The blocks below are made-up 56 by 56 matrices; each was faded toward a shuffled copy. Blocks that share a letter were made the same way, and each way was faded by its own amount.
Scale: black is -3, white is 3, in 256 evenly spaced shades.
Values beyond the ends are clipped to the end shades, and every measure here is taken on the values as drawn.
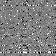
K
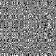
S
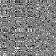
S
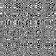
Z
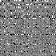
Z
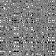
Z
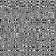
Z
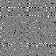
Z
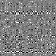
Z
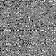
K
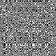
S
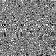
K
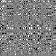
Z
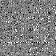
K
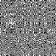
S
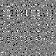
Z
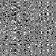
S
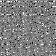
K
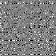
Z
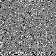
K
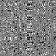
S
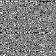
K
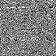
K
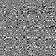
Z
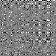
Z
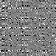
Z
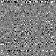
Z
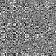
S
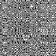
S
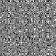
S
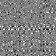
Z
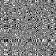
S
